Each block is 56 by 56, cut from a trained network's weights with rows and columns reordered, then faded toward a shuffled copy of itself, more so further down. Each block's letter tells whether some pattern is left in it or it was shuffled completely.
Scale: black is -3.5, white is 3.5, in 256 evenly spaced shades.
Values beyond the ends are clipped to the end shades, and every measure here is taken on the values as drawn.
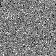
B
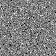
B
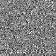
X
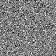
X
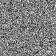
B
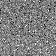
B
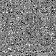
X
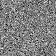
B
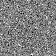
B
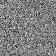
B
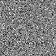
X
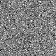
X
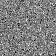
B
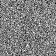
B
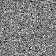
B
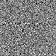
X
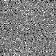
X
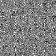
X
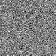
X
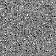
X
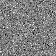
B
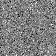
B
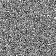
B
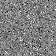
B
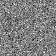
B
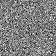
B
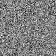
B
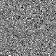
X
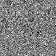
X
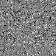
X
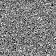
B
